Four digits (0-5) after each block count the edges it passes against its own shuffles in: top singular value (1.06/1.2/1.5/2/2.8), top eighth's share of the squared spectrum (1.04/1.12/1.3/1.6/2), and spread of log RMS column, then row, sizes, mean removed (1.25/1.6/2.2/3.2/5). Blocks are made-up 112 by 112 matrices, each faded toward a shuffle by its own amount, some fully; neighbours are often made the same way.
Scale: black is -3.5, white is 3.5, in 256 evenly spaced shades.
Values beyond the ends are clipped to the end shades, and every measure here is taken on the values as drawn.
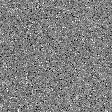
1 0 0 0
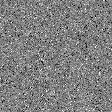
3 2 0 0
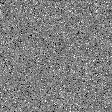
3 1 0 0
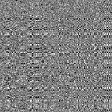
5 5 3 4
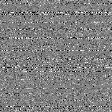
2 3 0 4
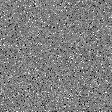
0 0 0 1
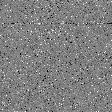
2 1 0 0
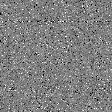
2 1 0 1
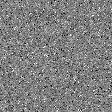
2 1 0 0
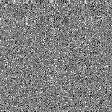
3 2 1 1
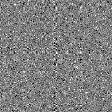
4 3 2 2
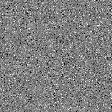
3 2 1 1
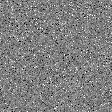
2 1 0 0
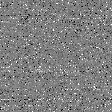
3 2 0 2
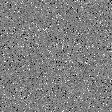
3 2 0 1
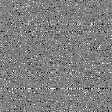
4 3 1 2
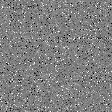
3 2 0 1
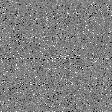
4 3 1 2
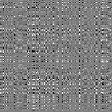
5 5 4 4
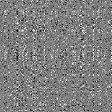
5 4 3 2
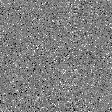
3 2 1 0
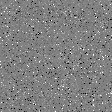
1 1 0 0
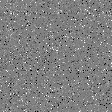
3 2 1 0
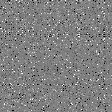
3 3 1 2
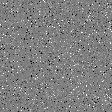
2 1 0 0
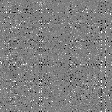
4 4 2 2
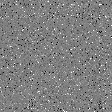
3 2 1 1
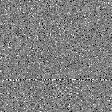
4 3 0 2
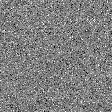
2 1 0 0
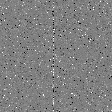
3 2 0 0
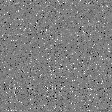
2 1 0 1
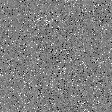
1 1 1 1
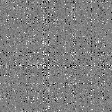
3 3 3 3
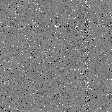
2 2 1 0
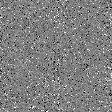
1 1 2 1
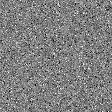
0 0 1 0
